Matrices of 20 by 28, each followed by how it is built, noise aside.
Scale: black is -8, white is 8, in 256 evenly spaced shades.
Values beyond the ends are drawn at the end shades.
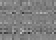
low rank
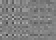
low rank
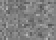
low rank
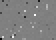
sparse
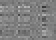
low rank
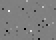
sparse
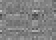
low rank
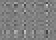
low rank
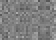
low rank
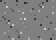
sparse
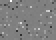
sparse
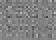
low rank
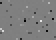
sparse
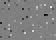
sparse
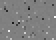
sparse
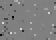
sparse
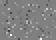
sparse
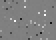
sparse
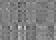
low rank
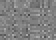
low rank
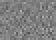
low rank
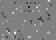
sparse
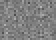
low rank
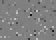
sparse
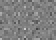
low rank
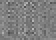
low rank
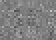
low rank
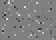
sparse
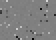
sparse
